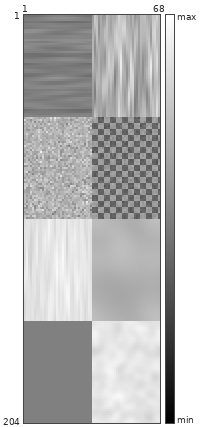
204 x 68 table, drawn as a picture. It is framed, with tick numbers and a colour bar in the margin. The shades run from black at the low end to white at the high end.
The table splits into 4 rows of 2 panels. Panel 1,1: middling, streaked across, faint in contrast. Panel 1,2: high, streaked downward. Panel 2,1: high, fine-grained. Panel 2,2: middling, checkered, strong in contrast. Panel 3,1: very high, streaked downward, faint in contrast. Panel 3,2: high, smooth, faint in contrast. Panel 4,1: middling, flat. Panel 4,2: very high, blotchy, faint in contrast.
